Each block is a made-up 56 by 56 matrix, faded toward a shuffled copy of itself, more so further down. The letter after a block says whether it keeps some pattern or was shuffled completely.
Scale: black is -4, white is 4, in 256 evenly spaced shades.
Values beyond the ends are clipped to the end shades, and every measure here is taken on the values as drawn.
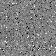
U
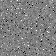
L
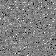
U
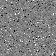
L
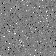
L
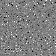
U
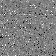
U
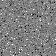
L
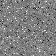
L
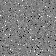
L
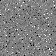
L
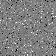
U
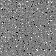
U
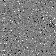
U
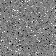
U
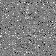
U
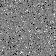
L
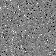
L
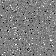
U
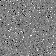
L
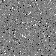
L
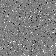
L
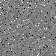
L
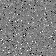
L
